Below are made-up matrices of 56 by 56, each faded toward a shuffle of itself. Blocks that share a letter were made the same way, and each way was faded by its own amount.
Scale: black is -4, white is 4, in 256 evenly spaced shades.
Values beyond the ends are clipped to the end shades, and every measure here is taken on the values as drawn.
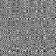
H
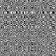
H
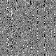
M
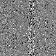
M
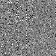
M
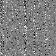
M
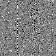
M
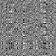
H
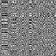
H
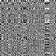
H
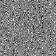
M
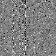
M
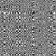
H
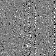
M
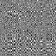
H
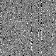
M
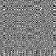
H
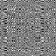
H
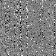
M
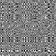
H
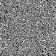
M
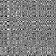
H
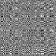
H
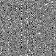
M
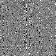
M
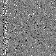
M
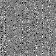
M
